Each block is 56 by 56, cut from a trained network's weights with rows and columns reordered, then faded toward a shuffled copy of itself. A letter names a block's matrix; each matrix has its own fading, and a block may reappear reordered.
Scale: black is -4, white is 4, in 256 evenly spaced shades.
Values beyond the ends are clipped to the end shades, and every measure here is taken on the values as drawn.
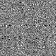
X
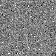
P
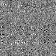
X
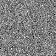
P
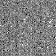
X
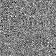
P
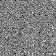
X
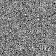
P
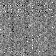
X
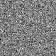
P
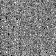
X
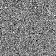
P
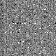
X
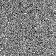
P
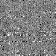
X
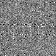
X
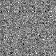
X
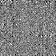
X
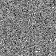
P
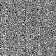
X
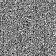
P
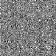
X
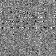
X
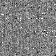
X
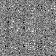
X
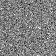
P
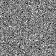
P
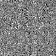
X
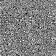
P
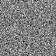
P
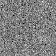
P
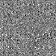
X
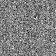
P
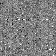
X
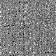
X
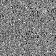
P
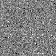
P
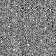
X
